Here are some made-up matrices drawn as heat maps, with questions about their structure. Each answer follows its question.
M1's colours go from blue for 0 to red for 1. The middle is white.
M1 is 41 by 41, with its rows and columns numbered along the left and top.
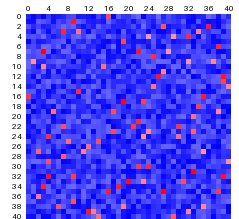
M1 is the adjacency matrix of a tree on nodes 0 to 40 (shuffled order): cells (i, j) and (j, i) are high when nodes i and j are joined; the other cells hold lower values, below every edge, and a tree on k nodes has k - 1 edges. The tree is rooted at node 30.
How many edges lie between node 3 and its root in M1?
3
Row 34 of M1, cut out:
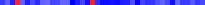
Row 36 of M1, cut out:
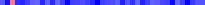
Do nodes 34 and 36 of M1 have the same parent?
no
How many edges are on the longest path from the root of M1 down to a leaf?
9
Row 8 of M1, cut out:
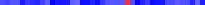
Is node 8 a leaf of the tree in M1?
yes
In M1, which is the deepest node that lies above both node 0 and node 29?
24
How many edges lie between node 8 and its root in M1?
7
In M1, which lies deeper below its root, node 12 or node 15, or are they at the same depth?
the same depth
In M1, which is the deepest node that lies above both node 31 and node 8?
24
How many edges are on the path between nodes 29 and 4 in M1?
1
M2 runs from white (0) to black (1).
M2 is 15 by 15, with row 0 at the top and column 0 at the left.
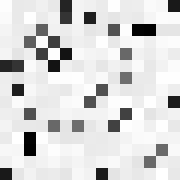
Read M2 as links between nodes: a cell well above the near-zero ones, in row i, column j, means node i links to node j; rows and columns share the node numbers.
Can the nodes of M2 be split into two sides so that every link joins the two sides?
no
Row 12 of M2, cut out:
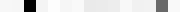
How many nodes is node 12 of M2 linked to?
2
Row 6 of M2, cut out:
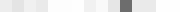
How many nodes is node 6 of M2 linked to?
1
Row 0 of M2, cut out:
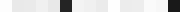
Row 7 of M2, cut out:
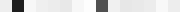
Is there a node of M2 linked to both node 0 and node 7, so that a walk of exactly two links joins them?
no
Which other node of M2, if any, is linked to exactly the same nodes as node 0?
none
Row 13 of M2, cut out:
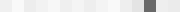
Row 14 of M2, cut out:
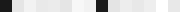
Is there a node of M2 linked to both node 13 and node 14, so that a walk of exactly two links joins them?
no
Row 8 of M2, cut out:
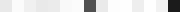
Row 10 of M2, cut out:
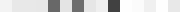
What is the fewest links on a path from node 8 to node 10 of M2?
5
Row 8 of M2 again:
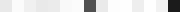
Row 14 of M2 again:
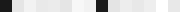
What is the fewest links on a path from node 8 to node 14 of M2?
1
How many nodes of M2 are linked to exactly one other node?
3
